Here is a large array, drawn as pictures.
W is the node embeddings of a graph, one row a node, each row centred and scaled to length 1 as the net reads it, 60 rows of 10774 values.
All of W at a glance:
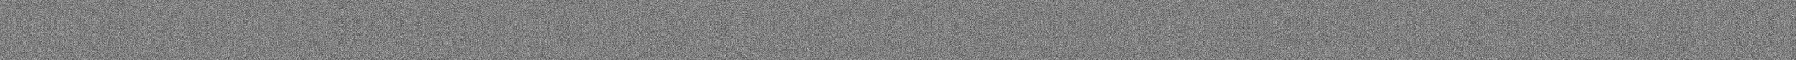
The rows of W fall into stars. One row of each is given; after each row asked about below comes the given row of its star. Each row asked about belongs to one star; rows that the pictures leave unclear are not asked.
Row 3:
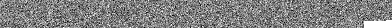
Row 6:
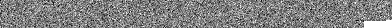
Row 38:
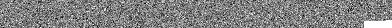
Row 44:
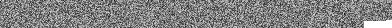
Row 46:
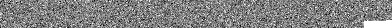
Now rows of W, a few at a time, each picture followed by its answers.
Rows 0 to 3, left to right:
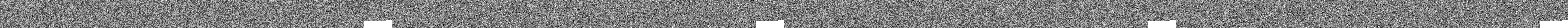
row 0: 38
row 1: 3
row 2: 46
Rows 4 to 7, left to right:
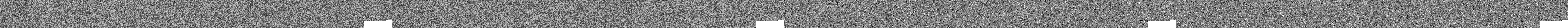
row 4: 6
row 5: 44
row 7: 38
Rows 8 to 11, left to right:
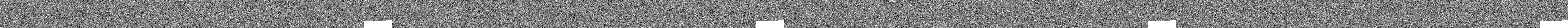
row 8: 6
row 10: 46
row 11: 44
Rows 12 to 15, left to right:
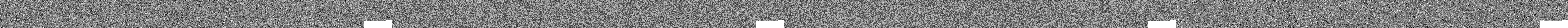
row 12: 44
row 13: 46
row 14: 44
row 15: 46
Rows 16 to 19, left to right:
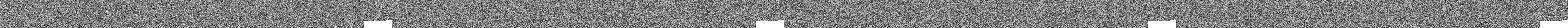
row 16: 3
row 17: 46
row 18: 3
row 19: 6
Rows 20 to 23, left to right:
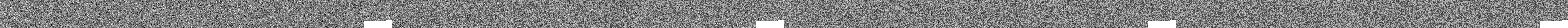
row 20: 3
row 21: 38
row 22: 38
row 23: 38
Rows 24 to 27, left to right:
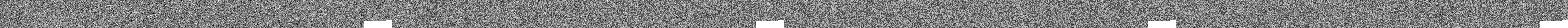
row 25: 38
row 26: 6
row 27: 3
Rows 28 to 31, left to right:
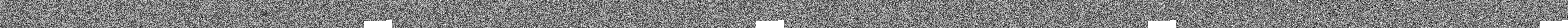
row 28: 3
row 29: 6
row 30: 46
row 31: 44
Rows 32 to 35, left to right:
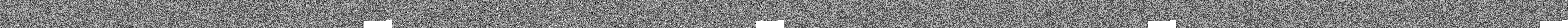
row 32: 44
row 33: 38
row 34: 3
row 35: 3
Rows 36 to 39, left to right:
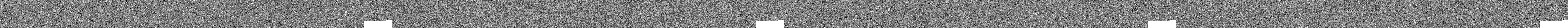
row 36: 46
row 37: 46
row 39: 6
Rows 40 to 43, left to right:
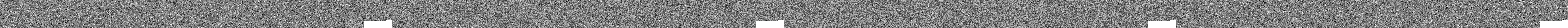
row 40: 3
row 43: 6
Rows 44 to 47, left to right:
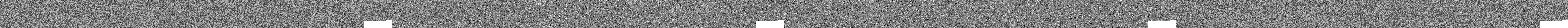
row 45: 38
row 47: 44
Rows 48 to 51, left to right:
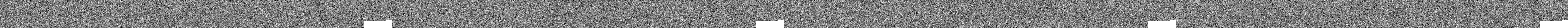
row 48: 44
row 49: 44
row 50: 44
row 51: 3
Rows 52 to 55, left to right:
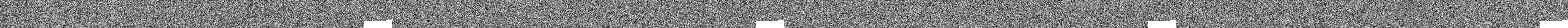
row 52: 44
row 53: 6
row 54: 44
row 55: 44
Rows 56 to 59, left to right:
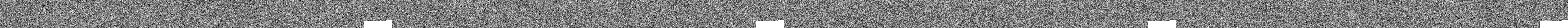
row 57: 46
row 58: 38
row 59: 38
